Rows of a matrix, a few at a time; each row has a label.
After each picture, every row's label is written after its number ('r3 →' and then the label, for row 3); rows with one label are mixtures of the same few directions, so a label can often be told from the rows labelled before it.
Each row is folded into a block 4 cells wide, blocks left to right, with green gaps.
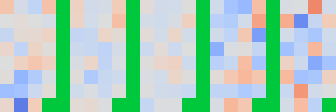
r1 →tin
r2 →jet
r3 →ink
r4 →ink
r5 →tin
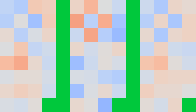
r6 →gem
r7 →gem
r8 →gem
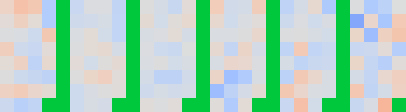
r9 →ink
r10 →jet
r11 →jet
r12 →tin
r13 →tin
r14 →gem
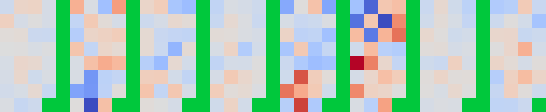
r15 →gem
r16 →tin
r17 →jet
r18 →tin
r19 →tin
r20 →gem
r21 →jet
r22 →jet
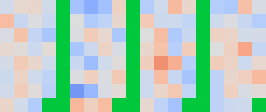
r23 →gem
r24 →ink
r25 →gem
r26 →jet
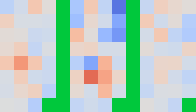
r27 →gem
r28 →jet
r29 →gem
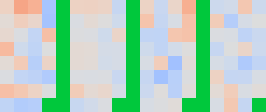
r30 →ink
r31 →ink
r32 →jet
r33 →tin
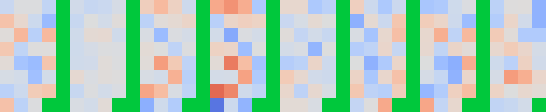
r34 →ink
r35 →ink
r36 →ink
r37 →ink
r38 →jet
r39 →gem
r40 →ink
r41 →jet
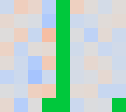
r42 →ink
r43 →ink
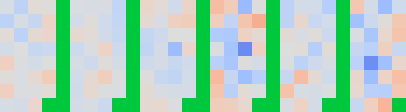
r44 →gem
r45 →jet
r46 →jet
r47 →jet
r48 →tin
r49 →gem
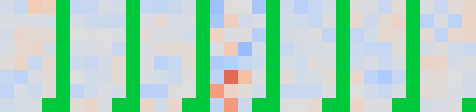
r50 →jet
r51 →ink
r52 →ink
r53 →tin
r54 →ink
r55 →jet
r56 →gem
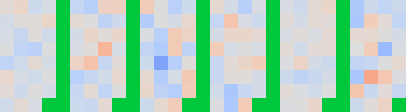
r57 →jet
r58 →jet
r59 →gem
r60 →tin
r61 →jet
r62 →tin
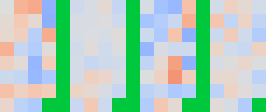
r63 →ink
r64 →tin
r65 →ink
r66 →gem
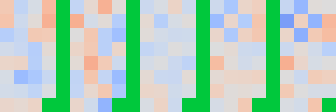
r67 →jet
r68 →gem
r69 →tin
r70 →gem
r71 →gem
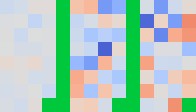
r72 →gem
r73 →jet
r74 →gem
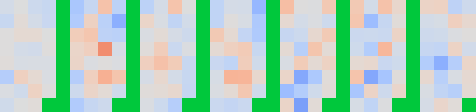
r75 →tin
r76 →jet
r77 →gem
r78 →jet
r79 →tin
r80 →tin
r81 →gem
